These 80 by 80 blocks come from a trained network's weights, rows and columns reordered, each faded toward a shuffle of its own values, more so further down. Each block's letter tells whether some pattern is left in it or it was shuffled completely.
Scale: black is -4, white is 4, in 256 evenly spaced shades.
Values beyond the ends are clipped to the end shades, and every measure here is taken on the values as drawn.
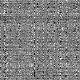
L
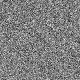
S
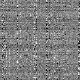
L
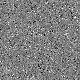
S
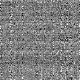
L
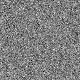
S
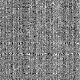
L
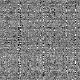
L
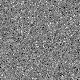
S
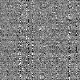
L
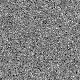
S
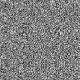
L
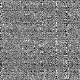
L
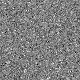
S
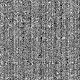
L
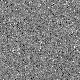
S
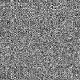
L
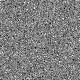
S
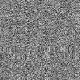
L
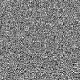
L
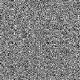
L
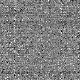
L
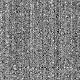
L
